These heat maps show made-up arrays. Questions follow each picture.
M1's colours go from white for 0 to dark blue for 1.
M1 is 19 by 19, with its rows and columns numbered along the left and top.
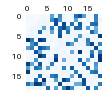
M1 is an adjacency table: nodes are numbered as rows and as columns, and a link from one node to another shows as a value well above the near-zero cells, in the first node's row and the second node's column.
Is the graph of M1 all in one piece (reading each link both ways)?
yes
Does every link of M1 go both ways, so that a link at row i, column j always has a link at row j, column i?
yes
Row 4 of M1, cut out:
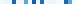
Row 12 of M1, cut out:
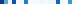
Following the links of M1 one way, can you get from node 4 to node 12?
yes
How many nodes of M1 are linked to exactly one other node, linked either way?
0
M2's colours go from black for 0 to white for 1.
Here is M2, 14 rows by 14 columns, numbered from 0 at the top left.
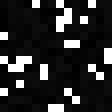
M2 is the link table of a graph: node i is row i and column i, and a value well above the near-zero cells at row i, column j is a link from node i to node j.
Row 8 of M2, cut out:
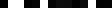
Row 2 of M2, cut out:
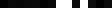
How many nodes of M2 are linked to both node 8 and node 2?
0
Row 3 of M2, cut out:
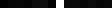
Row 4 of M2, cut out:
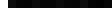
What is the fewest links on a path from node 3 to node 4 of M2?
3
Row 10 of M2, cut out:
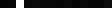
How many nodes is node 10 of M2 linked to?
1
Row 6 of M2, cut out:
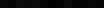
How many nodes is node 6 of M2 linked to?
1
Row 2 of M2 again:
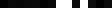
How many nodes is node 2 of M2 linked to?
3
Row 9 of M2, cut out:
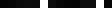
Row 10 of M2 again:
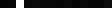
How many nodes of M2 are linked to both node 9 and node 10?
0
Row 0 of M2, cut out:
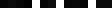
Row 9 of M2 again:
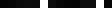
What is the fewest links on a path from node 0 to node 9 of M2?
4
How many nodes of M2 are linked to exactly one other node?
6
